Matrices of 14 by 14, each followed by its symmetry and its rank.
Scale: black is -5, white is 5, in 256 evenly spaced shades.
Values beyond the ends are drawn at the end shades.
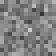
neither, full rank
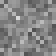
symmetric, full rank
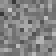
symmetric, full rank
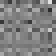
neither, rank two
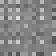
symmetric, rank three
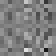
neither, rank two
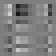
neither, rank one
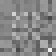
symmetric, rank three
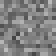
neither, full rank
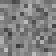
neither, full rank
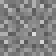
symmetric, rank three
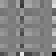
neither, rank one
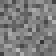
symmetric, full rank
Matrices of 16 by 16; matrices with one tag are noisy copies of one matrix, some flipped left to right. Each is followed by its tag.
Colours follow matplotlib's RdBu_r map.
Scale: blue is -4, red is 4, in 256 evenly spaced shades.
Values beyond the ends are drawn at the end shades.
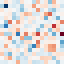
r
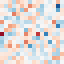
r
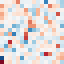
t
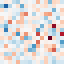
r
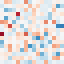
r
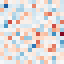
r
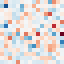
r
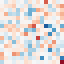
t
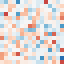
t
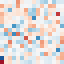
t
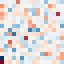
t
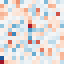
t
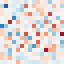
r
